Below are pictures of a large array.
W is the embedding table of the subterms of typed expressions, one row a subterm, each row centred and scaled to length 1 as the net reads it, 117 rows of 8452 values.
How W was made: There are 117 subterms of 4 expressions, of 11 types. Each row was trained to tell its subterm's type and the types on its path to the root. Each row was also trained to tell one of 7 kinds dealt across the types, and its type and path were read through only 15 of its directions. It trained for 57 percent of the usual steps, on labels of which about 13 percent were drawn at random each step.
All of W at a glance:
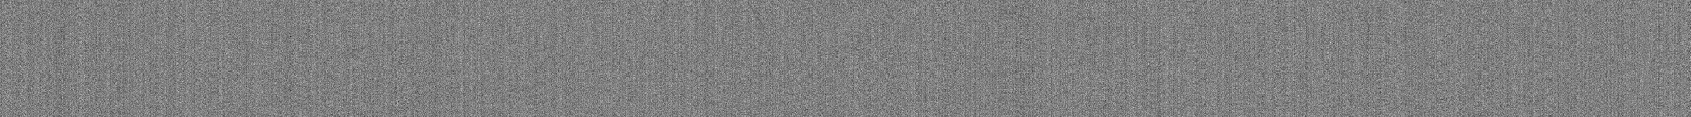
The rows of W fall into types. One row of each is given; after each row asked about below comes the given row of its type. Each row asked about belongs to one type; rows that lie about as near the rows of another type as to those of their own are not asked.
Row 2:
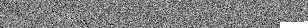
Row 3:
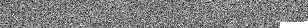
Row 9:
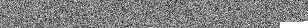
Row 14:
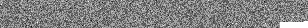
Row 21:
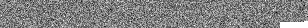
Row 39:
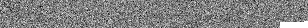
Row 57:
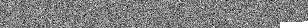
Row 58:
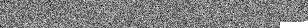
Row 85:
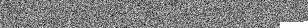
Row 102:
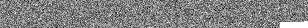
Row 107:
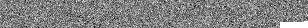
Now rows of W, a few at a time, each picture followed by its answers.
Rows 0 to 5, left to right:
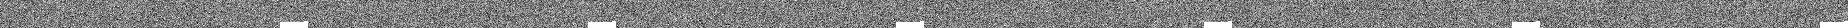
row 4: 14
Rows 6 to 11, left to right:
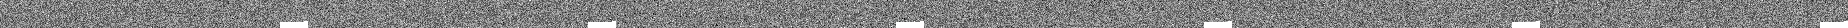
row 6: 9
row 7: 39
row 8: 102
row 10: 58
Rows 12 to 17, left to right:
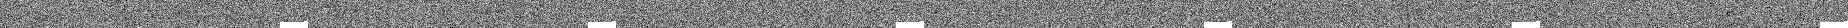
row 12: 39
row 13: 58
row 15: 85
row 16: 102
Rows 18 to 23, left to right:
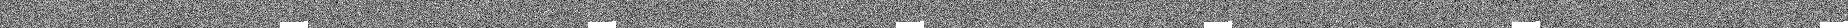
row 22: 3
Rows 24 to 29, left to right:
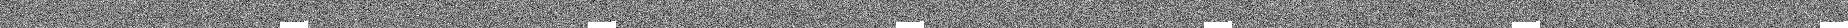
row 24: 39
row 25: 3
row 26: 39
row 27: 2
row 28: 39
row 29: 2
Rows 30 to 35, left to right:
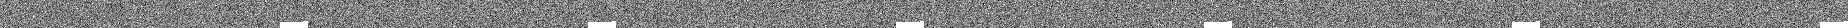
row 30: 21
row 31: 2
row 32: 9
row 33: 57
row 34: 39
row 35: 9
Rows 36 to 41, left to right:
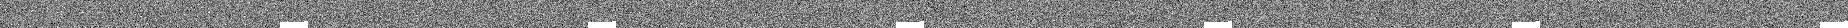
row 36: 2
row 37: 9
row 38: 85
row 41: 9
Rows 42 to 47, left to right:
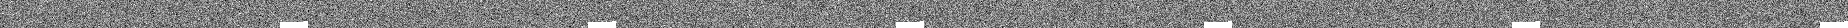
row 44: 21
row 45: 107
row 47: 102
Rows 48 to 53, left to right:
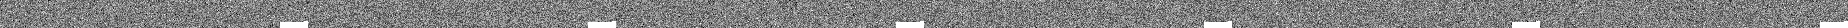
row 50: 107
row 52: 57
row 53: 2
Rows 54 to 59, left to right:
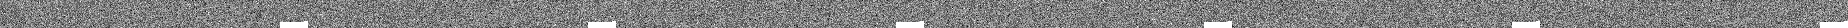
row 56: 57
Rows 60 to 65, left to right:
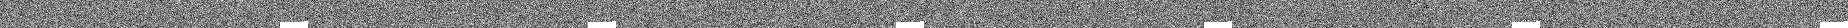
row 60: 58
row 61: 102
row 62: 14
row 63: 57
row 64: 14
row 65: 3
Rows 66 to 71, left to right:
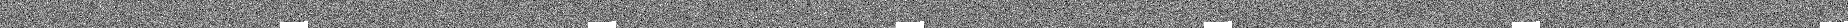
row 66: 107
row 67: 21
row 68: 14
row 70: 102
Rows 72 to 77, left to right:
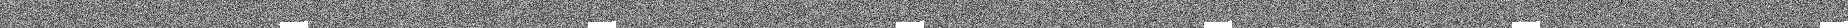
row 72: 9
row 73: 39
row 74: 39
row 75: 58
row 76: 57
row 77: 58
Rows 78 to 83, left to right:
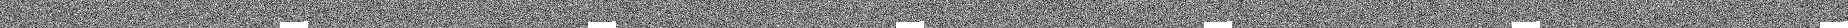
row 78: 102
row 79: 14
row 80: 85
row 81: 14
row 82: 102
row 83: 58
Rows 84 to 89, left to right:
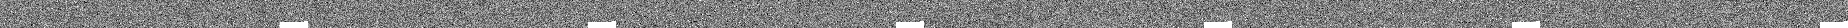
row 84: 102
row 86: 57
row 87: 102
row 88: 58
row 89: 85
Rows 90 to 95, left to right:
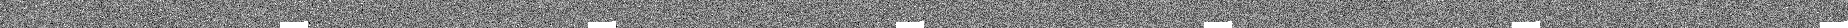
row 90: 2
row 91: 85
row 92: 58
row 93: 58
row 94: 14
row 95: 21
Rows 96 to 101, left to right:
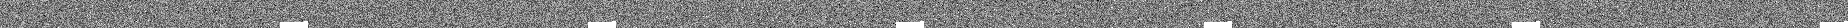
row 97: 9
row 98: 9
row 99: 3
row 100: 9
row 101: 14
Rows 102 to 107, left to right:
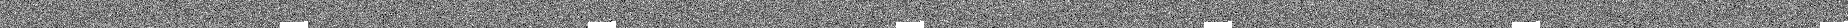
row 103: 57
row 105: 39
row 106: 39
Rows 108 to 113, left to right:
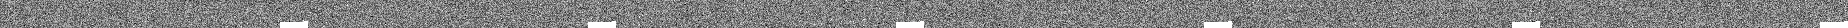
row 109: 58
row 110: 9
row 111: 102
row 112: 14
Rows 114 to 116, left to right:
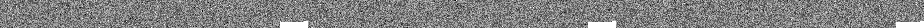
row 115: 107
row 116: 14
